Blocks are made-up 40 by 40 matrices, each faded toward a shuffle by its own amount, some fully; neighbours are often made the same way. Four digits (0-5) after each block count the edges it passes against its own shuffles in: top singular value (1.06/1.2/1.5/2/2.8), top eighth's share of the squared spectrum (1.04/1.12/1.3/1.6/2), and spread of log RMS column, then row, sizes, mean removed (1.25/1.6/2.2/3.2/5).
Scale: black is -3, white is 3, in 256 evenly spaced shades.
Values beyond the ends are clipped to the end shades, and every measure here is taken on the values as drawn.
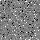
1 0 0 0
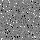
0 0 0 0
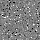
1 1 0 0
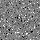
0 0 0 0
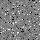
1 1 0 0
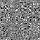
3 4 2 2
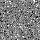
1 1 0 0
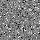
1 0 0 0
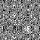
3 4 2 2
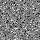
0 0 0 0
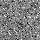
0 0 0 0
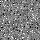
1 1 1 0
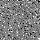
2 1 0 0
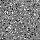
1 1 0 0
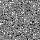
1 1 0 0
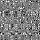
3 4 1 2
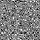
3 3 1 2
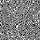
3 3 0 2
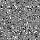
2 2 0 1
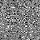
3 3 1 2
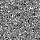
0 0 0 0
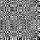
4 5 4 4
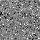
0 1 0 0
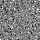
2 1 1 0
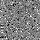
2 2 1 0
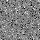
0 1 0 0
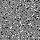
1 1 0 0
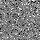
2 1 0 0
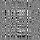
4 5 3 2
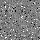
2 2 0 0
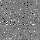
2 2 1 1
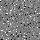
0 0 0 0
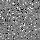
0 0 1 0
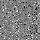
2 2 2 0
